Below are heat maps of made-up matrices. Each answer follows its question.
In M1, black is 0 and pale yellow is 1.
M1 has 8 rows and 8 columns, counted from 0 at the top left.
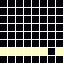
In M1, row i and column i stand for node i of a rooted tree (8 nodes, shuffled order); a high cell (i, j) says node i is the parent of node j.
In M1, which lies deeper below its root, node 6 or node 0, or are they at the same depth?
node 0
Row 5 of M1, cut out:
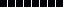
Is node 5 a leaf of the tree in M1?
yes
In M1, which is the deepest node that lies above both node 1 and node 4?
6
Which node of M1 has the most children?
6
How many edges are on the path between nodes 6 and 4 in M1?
1
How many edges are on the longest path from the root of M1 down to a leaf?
1
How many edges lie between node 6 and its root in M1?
0
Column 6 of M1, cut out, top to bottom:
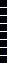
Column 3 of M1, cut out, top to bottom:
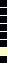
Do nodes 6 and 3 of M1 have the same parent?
no
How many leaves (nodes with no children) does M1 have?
7
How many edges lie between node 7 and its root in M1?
1
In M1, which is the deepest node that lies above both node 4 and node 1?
6
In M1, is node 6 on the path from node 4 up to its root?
yes
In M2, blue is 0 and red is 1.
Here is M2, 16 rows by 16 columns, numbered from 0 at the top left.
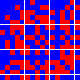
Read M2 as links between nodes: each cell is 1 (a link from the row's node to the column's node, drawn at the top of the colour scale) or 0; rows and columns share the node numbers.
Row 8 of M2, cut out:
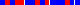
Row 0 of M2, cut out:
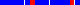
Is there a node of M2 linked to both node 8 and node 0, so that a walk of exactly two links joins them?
no
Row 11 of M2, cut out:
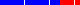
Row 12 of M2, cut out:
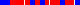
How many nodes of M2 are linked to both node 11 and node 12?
2
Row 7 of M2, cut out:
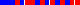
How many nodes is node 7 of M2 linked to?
8
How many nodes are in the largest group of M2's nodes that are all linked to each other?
5
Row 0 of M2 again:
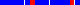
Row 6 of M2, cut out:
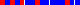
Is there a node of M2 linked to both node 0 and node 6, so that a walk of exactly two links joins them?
no
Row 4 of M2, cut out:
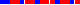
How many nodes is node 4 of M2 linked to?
10
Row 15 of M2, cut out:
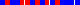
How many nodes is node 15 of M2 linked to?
6
